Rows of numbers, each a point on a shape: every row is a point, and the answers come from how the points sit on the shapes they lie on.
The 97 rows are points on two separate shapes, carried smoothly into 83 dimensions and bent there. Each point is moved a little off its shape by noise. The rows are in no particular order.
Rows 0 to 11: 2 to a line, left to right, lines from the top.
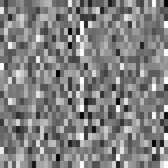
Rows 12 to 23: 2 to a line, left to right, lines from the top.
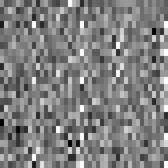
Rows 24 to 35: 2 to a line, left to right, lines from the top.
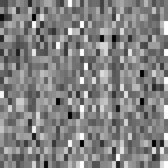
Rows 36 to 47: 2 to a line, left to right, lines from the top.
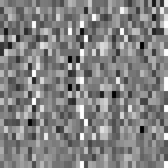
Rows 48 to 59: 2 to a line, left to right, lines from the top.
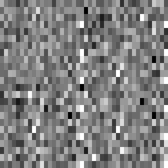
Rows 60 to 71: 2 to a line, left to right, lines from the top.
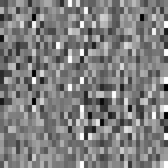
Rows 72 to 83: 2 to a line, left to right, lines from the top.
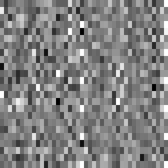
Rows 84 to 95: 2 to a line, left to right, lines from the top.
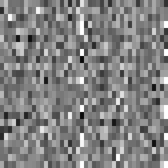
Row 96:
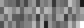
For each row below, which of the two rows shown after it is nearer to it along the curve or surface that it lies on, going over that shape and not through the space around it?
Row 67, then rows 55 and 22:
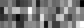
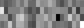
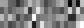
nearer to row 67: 22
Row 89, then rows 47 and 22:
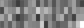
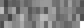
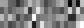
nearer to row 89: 22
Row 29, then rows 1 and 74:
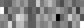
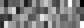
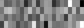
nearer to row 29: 1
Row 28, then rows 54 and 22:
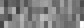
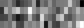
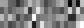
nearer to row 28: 22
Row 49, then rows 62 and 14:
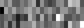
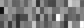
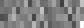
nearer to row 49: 62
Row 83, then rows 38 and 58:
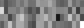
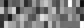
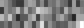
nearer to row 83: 38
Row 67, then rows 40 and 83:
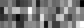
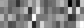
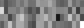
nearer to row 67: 40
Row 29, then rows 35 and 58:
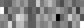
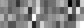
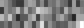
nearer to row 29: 35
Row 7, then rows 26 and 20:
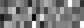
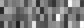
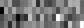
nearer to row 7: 26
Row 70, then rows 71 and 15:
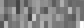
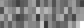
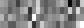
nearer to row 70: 15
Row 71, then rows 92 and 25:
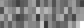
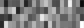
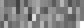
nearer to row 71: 25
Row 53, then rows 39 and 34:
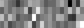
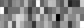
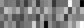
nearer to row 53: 34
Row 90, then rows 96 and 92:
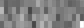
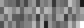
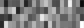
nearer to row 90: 92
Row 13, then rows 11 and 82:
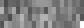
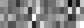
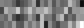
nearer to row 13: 11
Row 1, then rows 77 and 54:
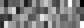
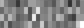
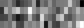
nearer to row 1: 77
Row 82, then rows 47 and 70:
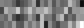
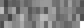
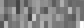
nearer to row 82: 70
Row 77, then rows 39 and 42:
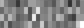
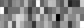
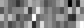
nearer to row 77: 42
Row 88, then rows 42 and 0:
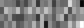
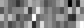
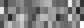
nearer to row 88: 42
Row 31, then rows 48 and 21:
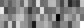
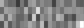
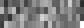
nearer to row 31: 21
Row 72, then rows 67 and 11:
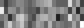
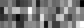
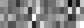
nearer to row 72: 11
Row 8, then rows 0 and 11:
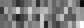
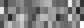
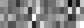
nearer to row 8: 11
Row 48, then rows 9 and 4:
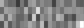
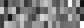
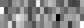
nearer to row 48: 9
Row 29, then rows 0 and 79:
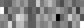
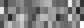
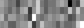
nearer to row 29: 0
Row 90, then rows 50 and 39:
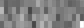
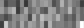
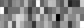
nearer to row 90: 50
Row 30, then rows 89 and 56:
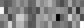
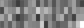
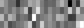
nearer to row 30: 56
